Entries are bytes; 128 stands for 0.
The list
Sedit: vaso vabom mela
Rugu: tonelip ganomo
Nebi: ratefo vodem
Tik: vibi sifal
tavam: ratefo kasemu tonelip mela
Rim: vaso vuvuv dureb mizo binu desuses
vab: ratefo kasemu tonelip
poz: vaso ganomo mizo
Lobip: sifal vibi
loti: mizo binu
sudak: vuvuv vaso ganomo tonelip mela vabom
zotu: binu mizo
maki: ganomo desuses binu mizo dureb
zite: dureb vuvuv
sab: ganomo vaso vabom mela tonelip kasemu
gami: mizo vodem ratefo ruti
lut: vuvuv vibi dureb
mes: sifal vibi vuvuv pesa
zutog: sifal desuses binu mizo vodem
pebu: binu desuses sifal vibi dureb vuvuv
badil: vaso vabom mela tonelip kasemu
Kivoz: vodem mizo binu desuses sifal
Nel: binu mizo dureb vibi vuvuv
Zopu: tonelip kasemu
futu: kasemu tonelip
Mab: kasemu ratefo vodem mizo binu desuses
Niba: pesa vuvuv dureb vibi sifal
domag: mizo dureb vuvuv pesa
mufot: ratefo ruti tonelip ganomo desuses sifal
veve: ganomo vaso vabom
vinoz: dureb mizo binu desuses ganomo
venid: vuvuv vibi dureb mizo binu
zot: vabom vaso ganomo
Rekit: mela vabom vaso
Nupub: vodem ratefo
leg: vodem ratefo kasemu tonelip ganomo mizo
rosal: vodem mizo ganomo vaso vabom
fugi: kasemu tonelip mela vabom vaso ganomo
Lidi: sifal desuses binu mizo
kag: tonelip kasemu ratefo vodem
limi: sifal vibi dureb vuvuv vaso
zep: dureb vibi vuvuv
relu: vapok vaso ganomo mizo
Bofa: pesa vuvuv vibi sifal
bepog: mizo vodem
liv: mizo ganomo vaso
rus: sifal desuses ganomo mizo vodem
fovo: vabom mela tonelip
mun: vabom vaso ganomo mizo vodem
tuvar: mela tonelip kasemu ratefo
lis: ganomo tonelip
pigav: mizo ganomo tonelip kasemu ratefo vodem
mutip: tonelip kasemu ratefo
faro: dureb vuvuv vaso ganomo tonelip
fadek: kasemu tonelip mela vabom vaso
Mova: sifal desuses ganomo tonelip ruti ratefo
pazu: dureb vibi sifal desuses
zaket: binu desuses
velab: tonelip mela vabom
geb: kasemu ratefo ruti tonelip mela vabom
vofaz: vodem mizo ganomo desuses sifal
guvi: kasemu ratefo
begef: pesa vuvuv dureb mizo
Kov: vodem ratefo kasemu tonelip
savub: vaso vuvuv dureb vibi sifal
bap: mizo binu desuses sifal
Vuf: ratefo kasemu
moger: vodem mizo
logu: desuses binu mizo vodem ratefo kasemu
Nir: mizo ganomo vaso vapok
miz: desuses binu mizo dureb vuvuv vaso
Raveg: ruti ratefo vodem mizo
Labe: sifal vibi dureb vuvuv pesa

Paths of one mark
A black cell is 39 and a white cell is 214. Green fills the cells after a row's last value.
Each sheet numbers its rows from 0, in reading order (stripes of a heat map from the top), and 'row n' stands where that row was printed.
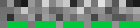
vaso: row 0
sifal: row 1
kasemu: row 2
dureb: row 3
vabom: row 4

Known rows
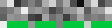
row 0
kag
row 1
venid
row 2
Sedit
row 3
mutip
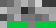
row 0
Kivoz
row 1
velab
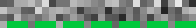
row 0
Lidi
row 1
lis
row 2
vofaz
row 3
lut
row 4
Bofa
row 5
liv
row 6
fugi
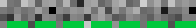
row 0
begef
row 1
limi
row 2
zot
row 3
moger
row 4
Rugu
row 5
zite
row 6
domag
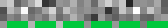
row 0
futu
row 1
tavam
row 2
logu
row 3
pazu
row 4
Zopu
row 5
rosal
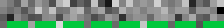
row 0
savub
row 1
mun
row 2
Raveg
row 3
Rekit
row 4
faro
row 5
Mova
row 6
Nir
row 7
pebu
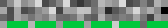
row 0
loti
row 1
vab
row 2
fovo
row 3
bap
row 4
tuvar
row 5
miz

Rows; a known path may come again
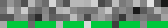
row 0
mun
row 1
Bofa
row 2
zutog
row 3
Raveg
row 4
Labe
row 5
fadek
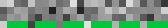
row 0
Kov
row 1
mes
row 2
liv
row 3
pigav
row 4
rus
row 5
poz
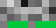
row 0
sab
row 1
maki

